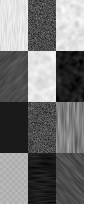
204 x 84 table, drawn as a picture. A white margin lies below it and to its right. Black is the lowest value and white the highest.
It is made of 4 by 3 panels. Panel 1,1: very high, streaked downward, faint in contrast. Panel 1,2: low, fine-grained. Panel 1,3: very high, blotchy, faint in contrast. Panel 2,1: low, slanting up to the right, faint in contrast. Panel 2,2: very high, blotchy, faint in contrast. Panel 2,3: very low, blotchy, faint in contrast. Panel 3,1: very low, flat. Panel 3,2: low, fine-grained. Panel 3,3: middling, streaked downward. Panel 4,1: high, checkered, faint in contrast. Panel 4,2: very low, streaked across, faint in contrast. Panel 4,3: low, slanting down to the right, faint in contrast.
